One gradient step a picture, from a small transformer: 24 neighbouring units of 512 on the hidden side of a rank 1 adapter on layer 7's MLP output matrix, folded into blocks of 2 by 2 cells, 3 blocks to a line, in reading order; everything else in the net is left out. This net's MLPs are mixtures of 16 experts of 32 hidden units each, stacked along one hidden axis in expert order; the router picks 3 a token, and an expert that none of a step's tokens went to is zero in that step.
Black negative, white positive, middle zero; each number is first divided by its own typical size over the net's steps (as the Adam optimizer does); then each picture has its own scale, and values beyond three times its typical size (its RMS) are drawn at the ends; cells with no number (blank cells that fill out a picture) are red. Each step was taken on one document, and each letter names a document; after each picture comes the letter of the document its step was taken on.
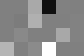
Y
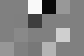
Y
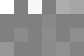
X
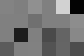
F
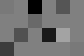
F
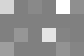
X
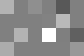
X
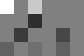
Y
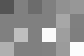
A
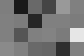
Y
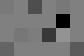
F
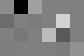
X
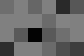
A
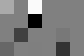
Y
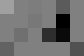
F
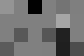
A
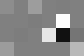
X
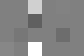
Y
